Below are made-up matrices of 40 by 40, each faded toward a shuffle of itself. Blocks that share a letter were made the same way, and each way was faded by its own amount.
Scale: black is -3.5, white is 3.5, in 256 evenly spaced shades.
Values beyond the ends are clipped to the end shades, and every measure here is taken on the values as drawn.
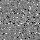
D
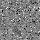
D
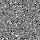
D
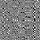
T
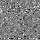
D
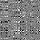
T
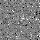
D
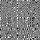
T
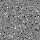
D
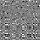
T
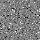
D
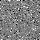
D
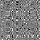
T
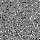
D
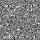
D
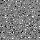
D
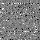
D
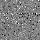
D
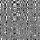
T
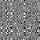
T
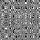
T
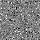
D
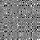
T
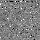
D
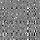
T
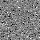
D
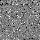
D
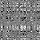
T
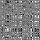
T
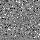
D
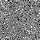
D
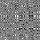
T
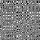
T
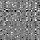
T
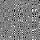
T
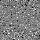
D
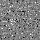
D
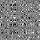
T
